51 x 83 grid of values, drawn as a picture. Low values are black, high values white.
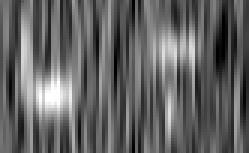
Grain: streaks running down. Bumps: two. Ninth with the highest average: middle left.
